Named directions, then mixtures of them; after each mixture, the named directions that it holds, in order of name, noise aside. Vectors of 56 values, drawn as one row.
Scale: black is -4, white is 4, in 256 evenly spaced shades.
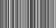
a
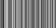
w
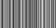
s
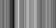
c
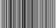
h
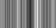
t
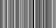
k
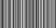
k, s, w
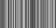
a, w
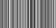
a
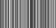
a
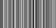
k, s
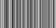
a, w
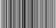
h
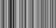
c, h, w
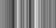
c, t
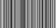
h, s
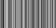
w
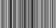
h, w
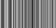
h, s, w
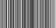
a, h, k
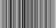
h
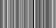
k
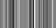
c, k, t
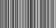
a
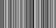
k, t, w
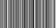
h, k
